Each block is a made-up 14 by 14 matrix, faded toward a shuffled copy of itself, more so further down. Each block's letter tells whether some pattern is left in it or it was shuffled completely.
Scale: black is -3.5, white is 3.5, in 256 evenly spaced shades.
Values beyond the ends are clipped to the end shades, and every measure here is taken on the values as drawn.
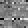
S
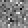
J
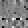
S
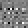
S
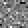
J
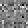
S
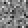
J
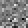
S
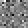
S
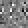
S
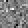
J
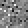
J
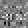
S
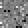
J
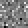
J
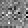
S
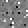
J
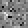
J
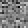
S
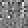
S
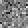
J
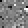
J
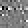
S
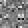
S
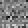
S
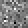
J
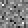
J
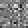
S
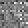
S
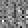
S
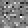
S
